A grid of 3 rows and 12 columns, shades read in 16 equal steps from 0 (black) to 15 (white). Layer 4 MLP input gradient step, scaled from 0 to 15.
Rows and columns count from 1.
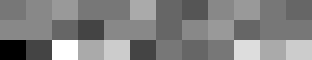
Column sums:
15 20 30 21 27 22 19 19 24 28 24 25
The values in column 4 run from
4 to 10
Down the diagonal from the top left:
7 8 15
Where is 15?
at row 3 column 3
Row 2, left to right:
8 8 6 4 8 8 6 8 9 6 7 7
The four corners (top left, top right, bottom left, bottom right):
7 6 0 12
